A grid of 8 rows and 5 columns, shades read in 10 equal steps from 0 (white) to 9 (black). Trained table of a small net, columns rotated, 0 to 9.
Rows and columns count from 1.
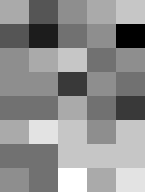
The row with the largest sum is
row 2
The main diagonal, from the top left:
3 8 2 4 7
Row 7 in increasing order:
2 2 2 5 5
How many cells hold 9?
1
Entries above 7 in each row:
0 2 0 0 0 0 0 0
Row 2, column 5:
9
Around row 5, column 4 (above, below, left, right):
4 4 3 7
